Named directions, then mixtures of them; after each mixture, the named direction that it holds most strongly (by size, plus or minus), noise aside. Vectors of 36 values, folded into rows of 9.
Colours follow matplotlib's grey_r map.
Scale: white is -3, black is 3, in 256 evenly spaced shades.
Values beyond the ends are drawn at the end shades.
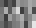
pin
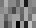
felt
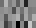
felt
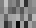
felt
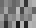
felt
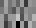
felt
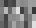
pin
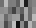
felt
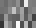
felt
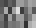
pin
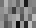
felt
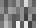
felt
